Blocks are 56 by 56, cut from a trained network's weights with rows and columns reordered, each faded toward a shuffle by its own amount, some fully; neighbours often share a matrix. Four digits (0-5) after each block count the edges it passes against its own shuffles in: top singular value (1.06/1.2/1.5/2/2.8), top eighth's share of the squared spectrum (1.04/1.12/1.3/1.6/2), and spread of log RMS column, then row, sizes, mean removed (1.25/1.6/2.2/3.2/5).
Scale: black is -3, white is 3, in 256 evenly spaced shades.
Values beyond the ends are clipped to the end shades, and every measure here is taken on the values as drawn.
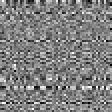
5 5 1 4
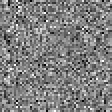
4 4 2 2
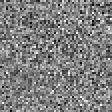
3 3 1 1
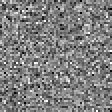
3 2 1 0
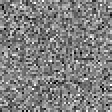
1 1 0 0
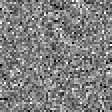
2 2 0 0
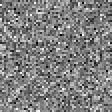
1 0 0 0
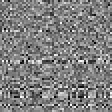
4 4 0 3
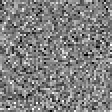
1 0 0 0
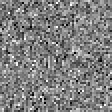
3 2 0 0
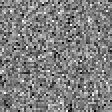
1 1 0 0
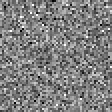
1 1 0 0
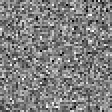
2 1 0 0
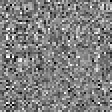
4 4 2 2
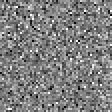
0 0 0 0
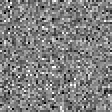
3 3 1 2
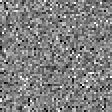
0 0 0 0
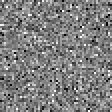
1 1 0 0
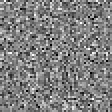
3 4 1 2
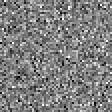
0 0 0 0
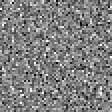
0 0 0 0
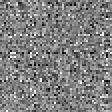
3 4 2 2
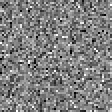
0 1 1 0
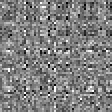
4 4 3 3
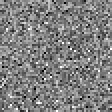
1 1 0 0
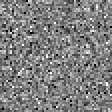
3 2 1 0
